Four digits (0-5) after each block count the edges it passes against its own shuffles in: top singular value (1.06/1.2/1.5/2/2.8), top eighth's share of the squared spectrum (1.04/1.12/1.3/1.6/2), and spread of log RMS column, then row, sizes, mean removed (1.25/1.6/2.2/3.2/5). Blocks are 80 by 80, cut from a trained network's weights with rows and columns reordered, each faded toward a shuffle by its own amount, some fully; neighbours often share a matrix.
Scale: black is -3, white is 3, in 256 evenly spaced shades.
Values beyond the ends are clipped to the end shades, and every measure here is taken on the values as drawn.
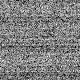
3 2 0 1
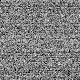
2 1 0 0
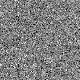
2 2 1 0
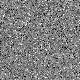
1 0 0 0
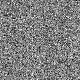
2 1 0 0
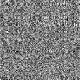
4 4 1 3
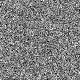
0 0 0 0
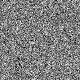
1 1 0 0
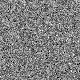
0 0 0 0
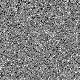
1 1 0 0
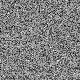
0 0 0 0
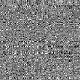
4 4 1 2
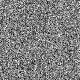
2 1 0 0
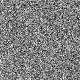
1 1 0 0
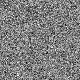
2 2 0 0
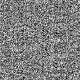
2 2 0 1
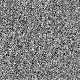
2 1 0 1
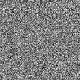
3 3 1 2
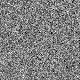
0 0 0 0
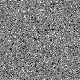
0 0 0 0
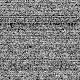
4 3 0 2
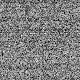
2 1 0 0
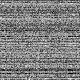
5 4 1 3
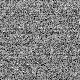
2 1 0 0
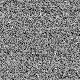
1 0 0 0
